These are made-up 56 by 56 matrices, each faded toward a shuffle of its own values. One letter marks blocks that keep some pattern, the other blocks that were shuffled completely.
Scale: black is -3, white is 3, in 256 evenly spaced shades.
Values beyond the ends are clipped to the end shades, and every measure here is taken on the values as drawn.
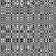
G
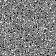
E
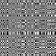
G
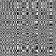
G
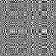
G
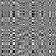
G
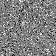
E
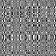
G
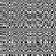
G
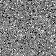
E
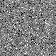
E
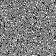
E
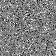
E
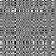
G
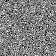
E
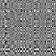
G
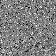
E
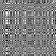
G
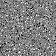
E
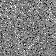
E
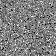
E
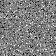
E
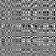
G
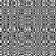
G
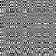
G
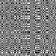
G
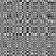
G
